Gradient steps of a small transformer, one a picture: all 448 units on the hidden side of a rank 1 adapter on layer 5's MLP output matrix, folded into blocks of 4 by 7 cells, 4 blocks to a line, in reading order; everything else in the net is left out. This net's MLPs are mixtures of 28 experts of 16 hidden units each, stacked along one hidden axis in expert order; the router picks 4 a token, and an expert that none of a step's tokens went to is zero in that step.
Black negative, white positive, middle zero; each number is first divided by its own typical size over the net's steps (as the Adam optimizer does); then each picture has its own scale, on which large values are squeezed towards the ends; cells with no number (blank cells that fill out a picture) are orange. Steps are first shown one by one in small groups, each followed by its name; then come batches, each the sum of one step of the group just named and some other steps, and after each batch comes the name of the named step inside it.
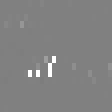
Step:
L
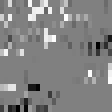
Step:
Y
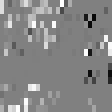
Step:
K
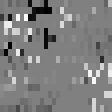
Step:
Y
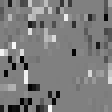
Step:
Y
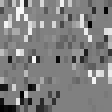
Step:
Y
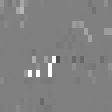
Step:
L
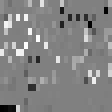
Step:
K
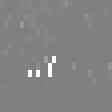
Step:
L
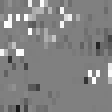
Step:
Y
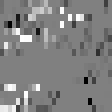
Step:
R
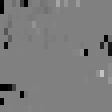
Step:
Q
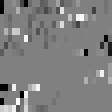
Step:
Q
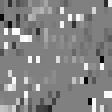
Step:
R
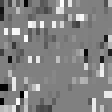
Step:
Q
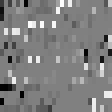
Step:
Q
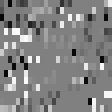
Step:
R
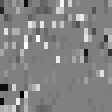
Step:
Q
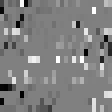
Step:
Q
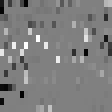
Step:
Q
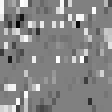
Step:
R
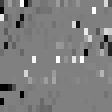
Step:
Q
